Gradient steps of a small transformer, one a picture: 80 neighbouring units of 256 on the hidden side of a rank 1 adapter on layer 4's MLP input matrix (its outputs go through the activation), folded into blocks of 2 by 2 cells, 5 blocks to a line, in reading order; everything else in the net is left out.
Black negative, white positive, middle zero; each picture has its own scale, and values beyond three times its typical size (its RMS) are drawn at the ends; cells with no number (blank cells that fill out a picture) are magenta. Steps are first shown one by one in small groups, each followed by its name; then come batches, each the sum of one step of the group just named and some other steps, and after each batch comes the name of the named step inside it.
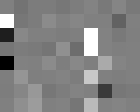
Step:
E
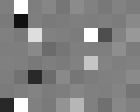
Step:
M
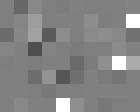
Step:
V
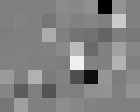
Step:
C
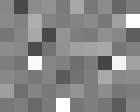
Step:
V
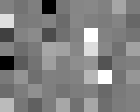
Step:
E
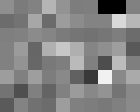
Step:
C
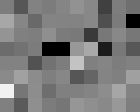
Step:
C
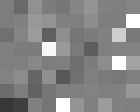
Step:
V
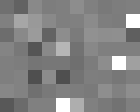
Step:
V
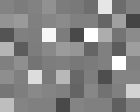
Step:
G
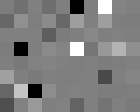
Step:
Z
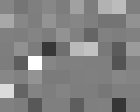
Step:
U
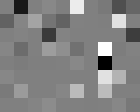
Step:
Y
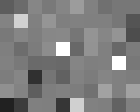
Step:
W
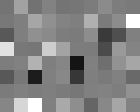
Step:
G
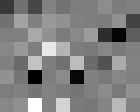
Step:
G
